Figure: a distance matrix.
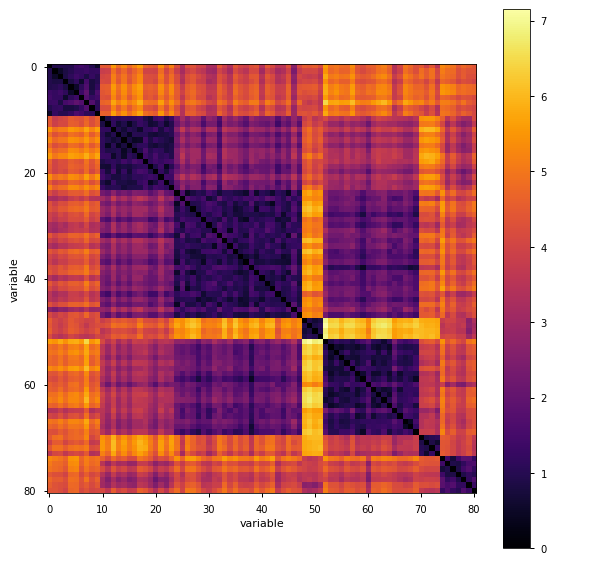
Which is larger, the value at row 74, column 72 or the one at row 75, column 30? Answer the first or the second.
the first
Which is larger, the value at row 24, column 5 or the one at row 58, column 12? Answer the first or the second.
the first
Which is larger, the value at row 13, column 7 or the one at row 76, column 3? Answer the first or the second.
the first
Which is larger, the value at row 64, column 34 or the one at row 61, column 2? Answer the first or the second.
the second
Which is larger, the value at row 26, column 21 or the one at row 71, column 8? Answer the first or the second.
the second
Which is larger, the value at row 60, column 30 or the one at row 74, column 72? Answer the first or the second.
the second
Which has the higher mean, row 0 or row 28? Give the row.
0
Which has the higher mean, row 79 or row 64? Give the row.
79
